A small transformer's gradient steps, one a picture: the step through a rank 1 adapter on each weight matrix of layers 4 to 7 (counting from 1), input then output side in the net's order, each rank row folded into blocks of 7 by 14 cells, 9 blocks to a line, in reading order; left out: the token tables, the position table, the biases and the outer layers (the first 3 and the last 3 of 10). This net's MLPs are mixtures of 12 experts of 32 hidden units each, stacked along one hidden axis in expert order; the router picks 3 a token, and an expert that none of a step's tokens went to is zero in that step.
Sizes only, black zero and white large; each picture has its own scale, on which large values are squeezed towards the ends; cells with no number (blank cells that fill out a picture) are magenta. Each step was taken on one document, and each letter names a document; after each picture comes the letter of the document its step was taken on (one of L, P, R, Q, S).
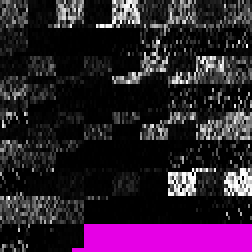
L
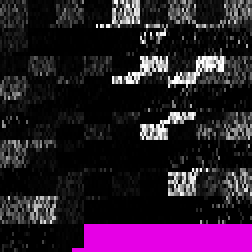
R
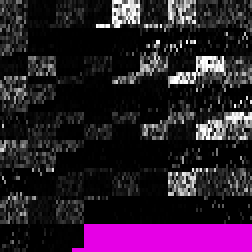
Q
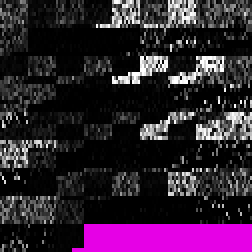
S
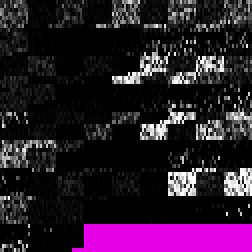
L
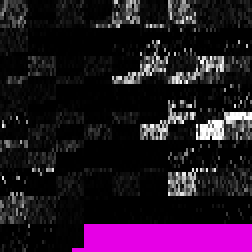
Q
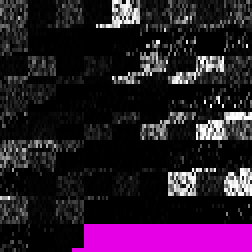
Q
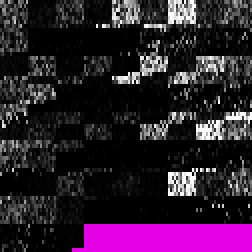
S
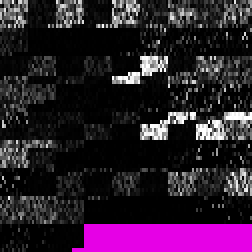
S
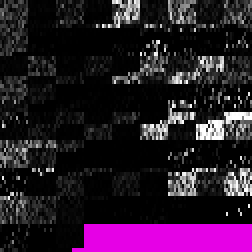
Q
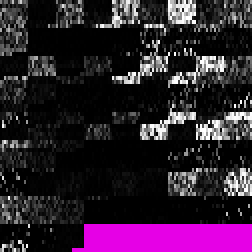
L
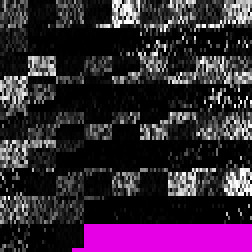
Q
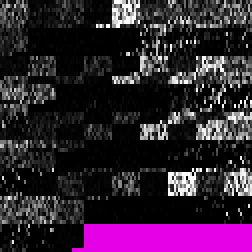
S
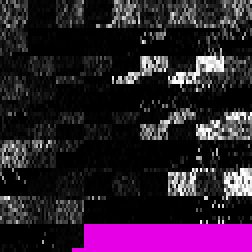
R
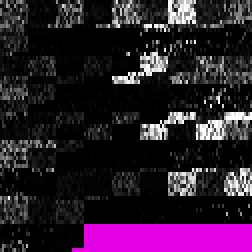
L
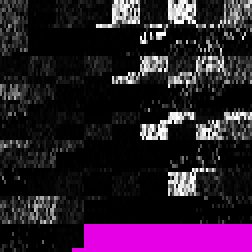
R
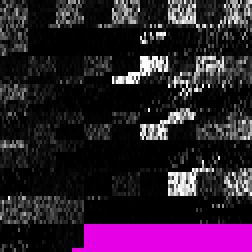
R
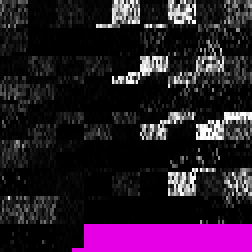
R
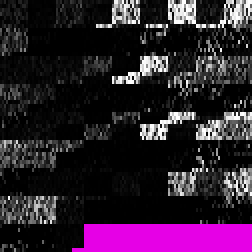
R
